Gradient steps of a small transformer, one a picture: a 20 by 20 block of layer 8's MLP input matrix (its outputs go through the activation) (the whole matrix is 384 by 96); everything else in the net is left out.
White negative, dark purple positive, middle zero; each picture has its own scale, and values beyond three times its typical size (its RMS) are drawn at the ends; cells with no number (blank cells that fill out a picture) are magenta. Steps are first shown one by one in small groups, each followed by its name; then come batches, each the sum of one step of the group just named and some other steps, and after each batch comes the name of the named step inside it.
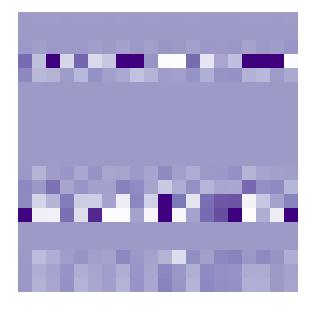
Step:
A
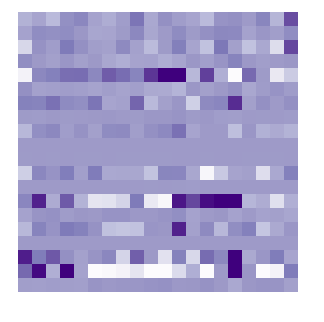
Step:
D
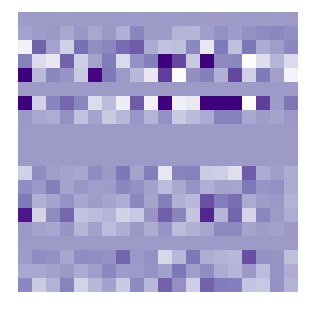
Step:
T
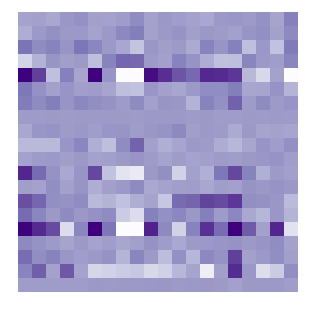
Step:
D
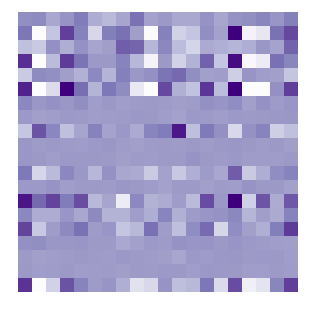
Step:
A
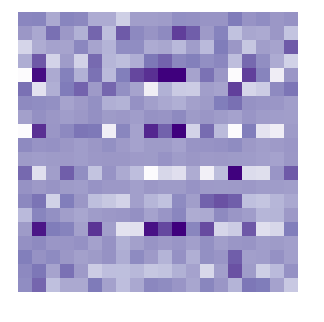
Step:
D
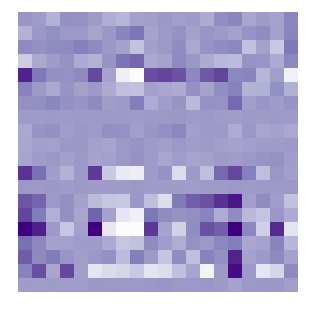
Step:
D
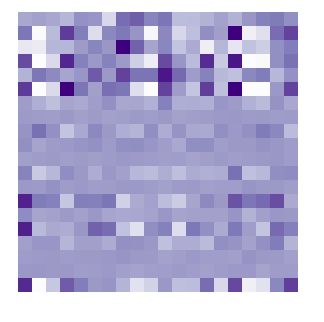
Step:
T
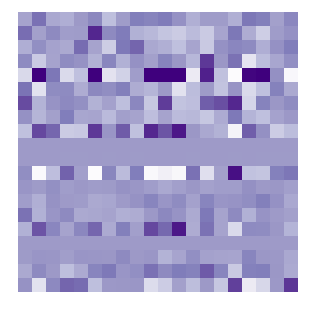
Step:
T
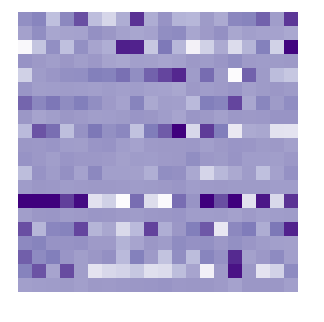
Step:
D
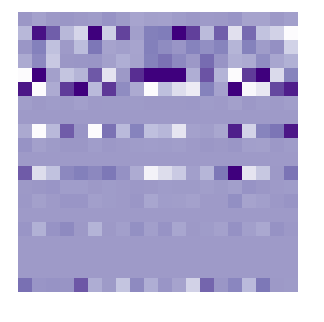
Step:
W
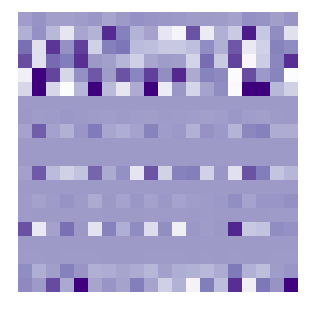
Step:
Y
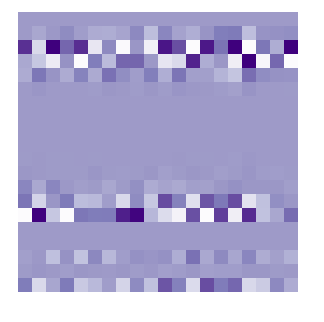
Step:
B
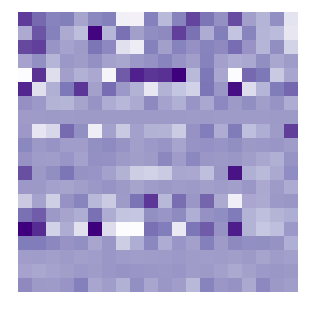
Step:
W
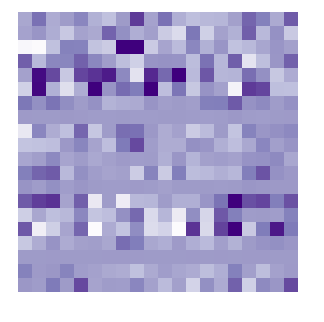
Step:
Y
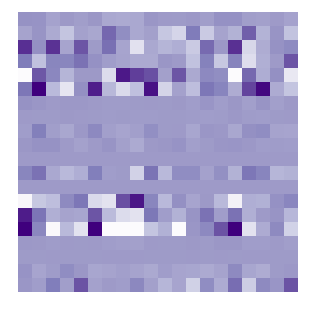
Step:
Y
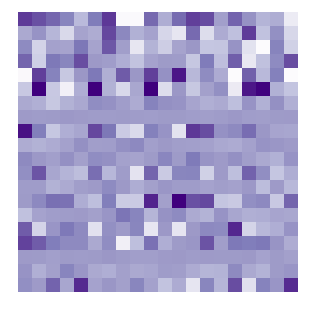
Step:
Y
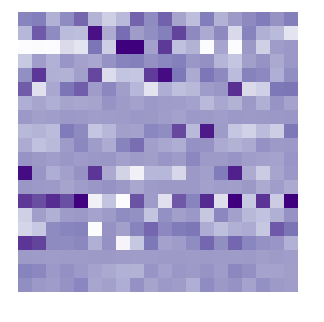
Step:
W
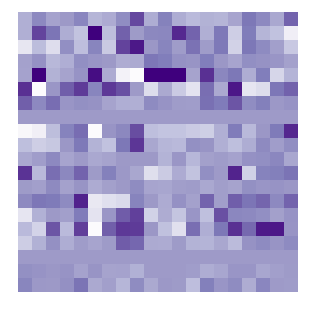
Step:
W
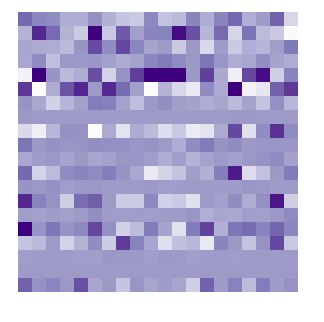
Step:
W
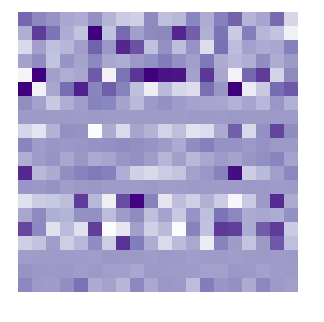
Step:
W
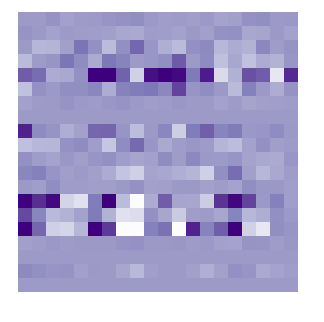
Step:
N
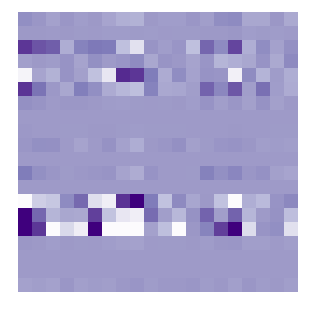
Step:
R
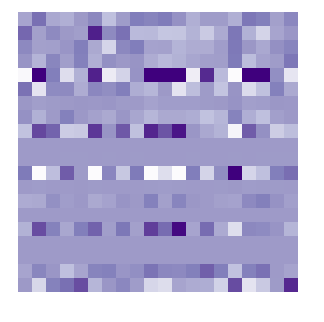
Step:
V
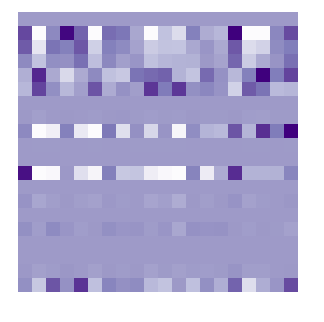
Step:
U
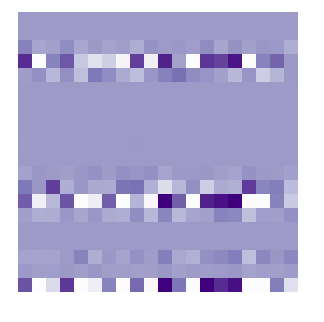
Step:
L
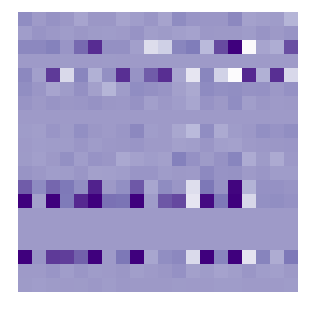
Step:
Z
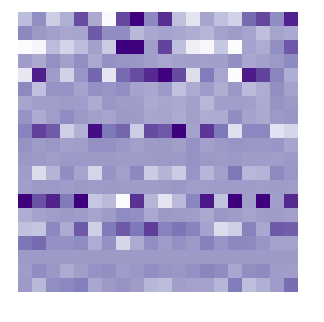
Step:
V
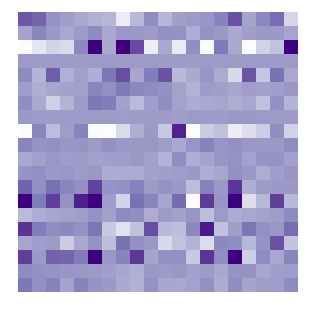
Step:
Z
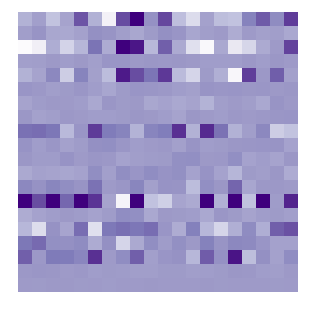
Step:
Z
